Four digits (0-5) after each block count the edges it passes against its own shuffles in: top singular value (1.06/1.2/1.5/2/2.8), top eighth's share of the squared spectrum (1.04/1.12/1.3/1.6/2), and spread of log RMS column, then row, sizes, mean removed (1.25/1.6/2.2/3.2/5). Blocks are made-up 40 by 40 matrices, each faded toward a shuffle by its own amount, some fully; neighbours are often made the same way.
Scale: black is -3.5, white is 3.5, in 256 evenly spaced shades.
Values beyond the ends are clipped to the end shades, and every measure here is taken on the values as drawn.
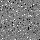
0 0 0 0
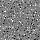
1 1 0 0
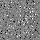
2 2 1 0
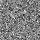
0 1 0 0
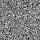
0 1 0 0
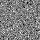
0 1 0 0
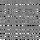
4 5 2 3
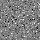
2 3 0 1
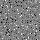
0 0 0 0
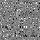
3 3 1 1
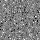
0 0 0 0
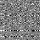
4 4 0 3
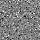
2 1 0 1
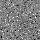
1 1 0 0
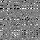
4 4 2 2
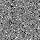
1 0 0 0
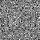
2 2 0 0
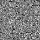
2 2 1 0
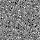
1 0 0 0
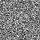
0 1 0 0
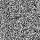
0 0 0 0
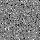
0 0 0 0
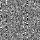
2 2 3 0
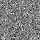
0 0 0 0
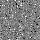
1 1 0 0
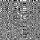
4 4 2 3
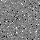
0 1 0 0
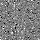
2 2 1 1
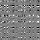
4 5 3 3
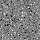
2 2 0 0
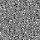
3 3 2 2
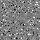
1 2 0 1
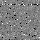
3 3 0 1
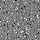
0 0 0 0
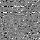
3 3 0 2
